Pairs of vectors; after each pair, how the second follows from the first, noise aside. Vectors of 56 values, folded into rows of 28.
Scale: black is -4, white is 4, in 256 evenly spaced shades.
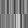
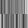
wrapped around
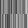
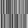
wrapped around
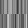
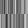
wrapped around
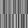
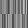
wrapped around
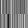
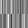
sign-scrambled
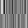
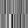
wrapped around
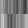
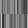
sign-scrambled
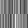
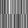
wrapped around
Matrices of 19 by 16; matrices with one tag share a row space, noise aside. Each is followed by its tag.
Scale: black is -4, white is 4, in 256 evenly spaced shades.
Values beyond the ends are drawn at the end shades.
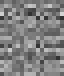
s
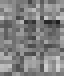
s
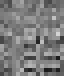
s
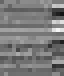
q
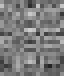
s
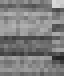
q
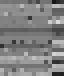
q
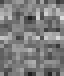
s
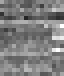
q
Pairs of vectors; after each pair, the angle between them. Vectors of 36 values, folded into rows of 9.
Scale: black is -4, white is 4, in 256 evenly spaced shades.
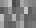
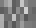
nearly parallel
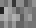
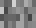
nearly opposite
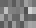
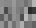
nearly opposite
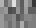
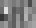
orthogonal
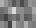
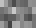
nearly parallel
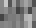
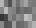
partly aligned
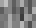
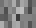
orthogonal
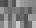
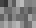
nearly parallel
